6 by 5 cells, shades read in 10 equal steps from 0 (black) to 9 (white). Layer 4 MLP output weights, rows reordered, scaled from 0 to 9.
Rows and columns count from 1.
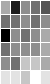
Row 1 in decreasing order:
6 5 4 3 1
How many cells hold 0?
1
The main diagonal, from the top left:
6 4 4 5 6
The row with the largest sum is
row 6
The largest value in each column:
8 8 7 9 8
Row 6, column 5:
8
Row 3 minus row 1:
-6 4 -1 1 3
